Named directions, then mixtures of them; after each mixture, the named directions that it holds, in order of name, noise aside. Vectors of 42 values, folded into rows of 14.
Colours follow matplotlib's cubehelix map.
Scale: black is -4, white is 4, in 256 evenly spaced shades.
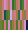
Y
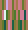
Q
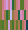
Q, Y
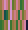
Y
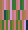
Y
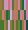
Q, Y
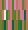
Q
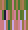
Q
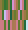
Y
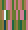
Q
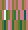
Q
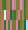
Q, Y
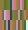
Y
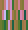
Q, Y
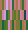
Q, Y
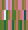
Q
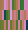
Y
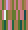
Q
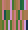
Y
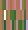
Q, Y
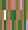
Q, Y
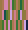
Y
